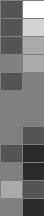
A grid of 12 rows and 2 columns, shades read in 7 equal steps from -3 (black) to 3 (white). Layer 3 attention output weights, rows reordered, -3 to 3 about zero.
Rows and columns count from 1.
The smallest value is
-2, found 3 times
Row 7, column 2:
0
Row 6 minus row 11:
-1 1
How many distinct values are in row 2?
2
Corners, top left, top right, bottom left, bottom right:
-1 3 0 -2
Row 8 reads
0 -1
